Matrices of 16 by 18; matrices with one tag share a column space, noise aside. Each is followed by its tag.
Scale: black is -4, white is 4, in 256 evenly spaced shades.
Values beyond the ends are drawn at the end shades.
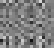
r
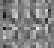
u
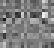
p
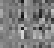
u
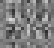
u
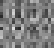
u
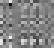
r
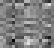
r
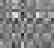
p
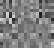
p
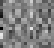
u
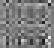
r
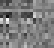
p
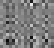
r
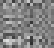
r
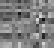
p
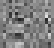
p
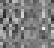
u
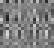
u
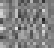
u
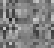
u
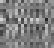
u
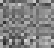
r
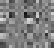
p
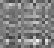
r
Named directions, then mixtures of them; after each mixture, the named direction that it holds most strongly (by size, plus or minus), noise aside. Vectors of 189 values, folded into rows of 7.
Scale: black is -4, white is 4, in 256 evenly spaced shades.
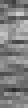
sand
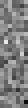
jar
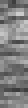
sand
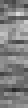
sand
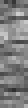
sand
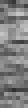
sand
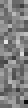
jar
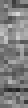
sand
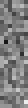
jar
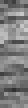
sand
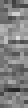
sand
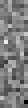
jar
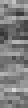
sand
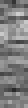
sand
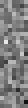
jar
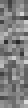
jar
